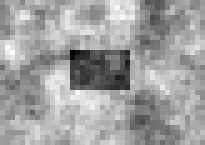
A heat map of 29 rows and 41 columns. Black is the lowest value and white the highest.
Odd patch: lower, in the centre. Ninth with the lowest average: centre. Grain: blotchy. Slope: none. Roughest part: centre.
